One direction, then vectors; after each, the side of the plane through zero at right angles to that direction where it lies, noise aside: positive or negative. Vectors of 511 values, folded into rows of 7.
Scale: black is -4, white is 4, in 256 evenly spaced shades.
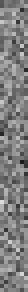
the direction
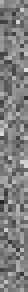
negative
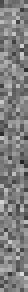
positive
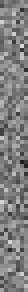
positive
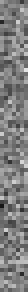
negative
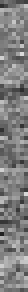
positive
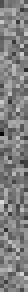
positive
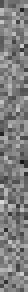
positive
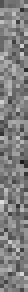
positive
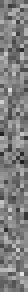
positive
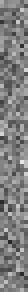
negative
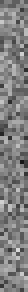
positive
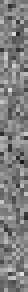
positive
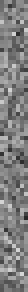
positive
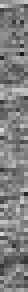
negative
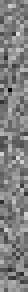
negative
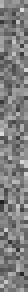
negative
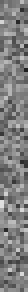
positive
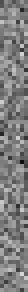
positive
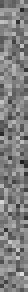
positive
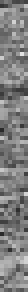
positive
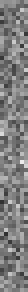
negative
